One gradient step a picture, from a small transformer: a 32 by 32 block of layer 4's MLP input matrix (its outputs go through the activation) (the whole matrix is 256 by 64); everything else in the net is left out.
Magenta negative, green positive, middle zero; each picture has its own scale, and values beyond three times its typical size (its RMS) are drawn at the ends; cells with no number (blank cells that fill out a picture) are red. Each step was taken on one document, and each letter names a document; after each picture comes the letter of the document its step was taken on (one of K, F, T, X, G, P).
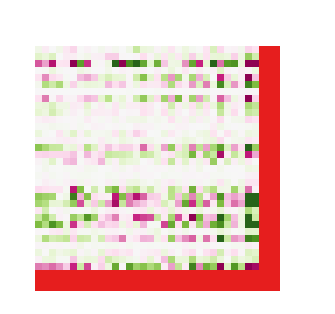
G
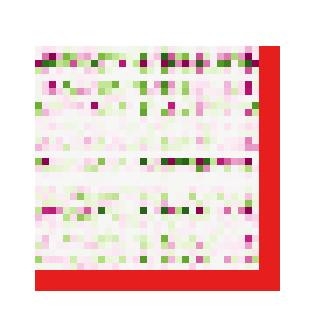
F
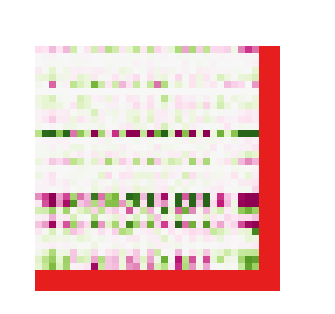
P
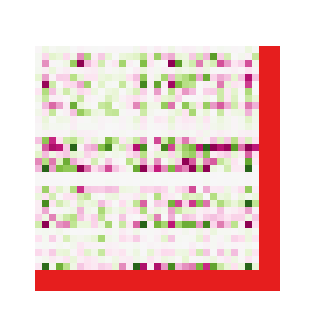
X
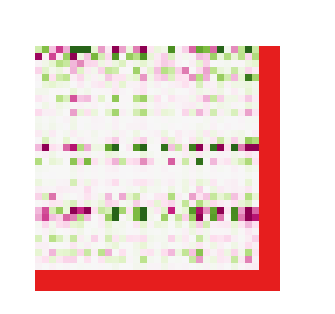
G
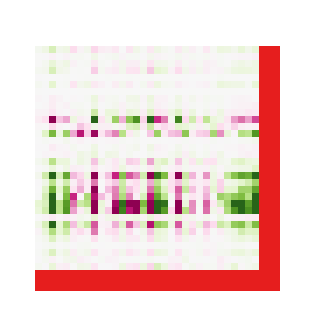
P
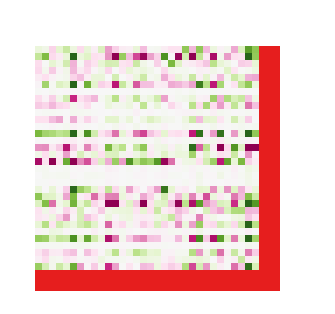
G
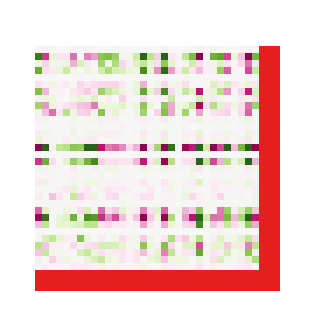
F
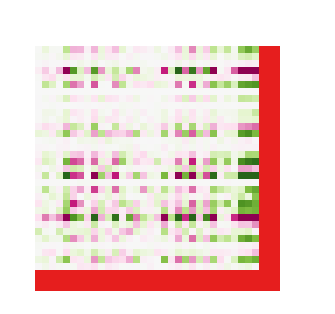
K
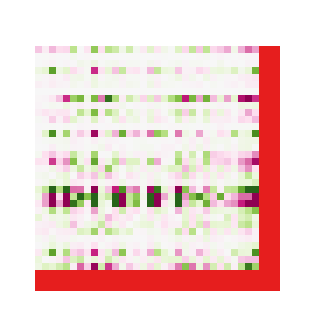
P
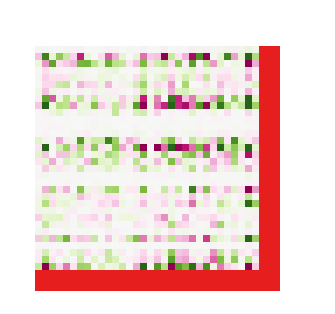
X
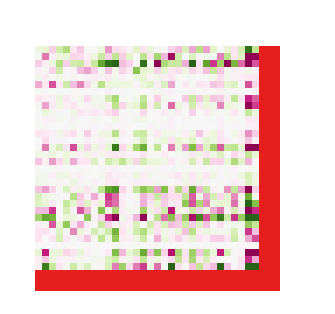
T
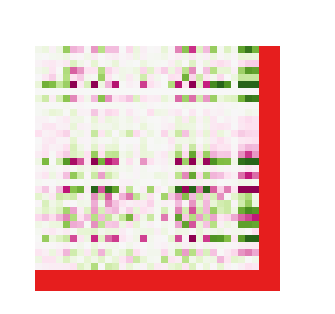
K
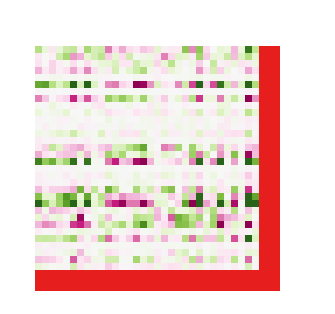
G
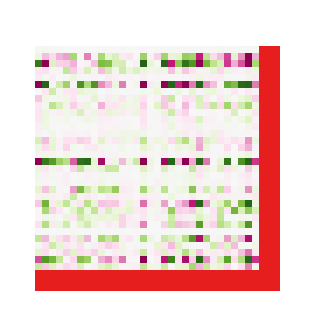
F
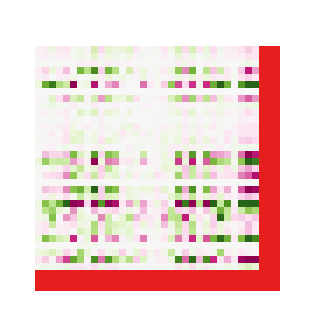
K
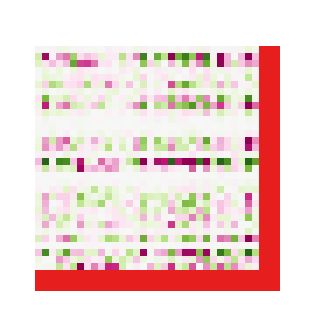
X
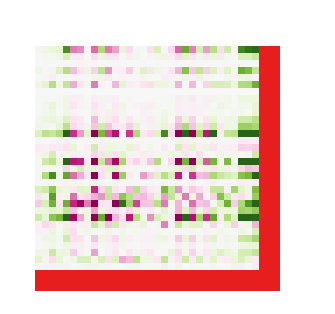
K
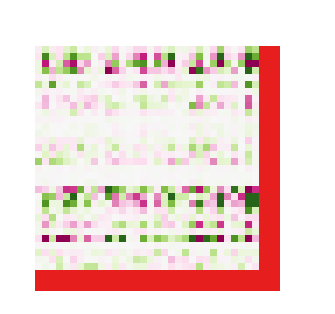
G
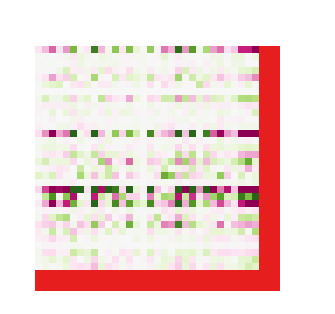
K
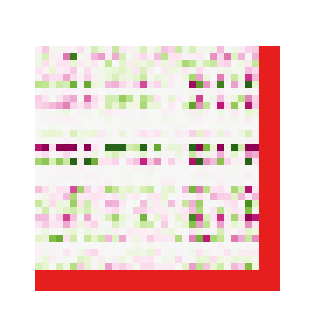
G
